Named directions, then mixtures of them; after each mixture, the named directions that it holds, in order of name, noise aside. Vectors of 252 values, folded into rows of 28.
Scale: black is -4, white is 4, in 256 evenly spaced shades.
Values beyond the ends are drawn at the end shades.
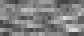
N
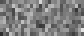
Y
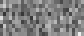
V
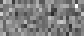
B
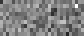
B, Y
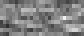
N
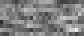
N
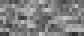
N, Y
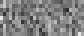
V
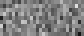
B, V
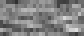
N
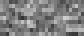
N, Y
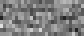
N, V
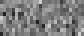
V, Y
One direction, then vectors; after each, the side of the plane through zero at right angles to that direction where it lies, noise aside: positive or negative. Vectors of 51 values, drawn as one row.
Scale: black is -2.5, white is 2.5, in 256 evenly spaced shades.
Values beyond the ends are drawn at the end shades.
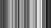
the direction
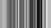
negative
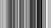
negative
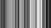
positive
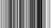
negative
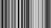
positive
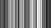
positive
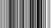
negative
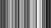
positive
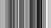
negative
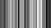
positive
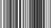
negative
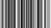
negative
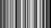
positive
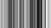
negative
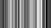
positive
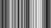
positive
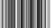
negative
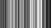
positive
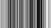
negative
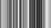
negative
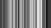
positive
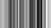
negative
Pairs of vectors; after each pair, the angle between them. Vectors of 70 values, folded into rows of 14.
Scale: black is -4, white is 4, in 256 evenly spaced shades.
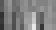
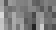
nearly opposite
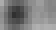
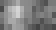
nearly opposite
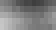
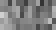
partly aligned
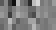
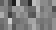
nearly parallel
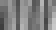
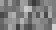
partly aligned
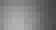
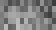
partly aligned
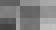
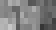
nearly opposite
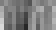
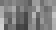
nearly parallel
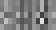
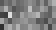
orthogonal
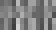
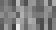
nearly parallel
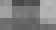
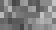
partly aligned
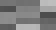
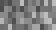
orthogonal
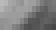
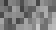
partly opposed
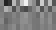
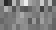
nearly parallel
